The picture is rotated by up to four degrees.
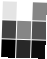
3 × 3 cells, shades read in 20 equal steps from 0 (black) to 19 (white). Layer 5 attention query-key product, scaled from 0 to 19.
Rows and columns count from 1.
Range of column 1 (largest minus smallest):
17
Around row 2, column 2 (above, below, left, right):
19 3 5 6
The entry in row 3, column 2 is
3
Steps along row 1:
up down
